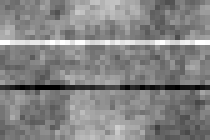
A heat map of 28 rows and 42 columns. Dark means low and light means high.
Histogram: heavy tails on both sides. Odd lines: rows 9 and 18. Grain: streaks across.
